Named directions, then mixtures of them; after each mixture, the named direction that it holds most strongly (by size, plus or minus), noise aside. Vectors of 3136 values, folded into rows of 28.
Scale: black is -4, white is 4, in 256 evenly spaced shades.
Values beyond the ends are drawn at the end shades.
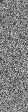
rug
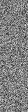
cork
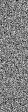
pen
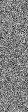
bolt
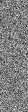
rug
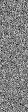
pen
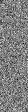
rug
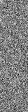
rug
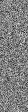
bolt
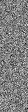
cork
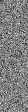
bolt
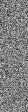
pen
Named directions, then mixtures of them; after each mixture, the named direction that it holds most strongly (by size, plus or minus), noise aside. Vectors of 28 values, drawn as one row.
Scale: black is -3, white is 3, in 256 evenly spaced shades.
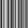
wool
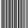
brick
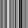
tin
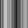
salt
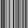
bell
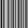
wool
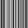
bell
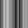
salt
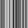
bell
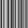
wool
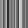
tin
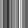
tin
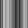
salt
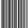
brick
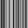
bell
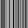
bell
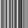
brick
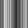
salt
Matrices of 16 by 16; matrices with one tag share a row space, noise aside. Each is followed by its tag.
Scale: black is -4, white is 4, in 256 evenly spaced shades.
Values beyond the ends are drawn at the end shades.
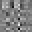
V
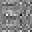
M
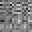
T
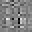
V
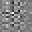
V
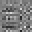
M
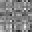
T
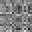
T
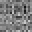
T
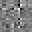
V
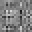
M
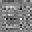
M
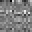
T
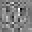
V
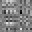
M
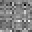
T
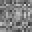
T
